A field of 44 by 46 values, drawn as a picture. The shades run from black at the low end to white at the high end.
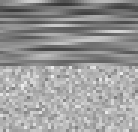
It is made of 2 by 1 panels. Panel 1,1: middling, streaked across, strong in contrast. Panel 2,1: high, fine-grained.
